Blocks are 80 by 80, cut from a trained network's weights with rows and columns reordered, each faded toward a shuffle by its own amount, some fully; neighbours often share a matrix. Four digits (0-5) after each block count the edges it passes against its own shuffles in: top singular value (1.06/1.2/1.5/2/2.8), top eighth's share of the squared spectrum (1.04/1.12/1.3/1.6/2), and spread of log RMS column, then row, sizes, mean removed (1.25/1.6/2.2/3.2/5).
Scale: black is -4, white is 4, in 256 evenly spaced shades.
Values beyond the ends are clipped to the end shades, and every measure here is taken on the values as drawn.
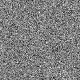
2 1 0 0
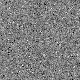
0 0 0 0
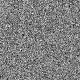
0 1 0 0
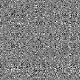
3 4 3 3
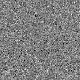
2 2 1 2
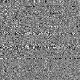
3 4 1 3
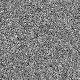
1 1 0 0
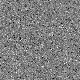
0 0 0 0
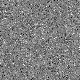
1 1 0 0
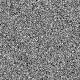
0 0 0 0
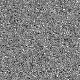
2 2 0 1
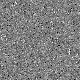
0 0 0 0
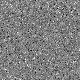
0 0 0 0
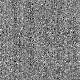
2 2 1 2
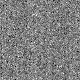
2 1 0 0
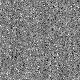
1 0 0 0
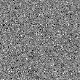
2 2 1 2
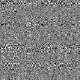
3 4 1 3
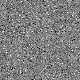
1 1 0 0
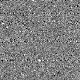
2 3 0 2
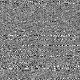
3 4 0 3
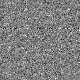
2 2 0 2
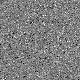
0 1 0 1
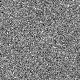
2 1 0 0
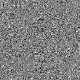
2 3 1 2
